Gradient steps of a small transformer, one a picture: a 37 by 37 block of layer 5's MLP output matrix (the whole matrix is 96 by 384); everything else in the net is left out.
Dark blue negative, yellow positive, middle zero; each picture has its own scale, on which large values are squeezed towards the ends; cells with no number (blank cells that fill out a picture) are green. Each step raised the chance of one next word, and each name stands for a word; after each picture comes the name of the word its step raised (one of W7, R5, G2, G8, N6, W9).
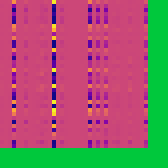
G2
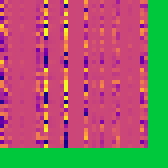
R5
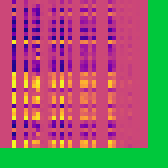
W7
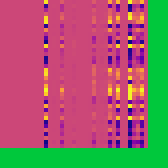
R5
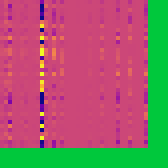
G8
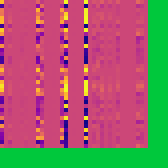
R5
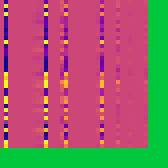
W7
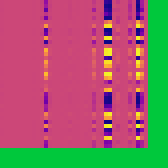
G8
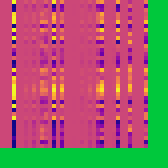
R5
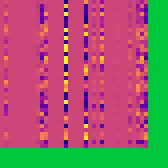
G2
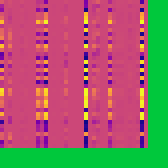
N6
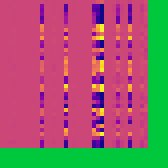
G2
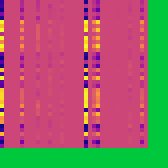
N6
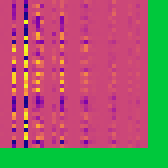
G8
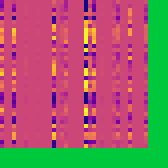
G2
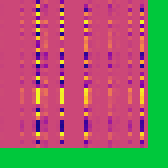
N6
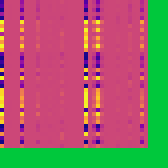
N6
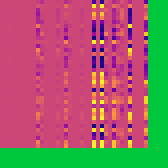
W7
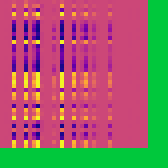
W7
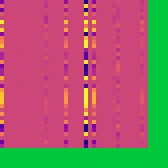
N6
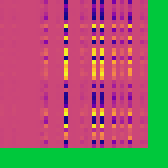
G8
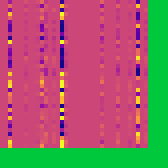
W7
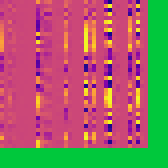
N6
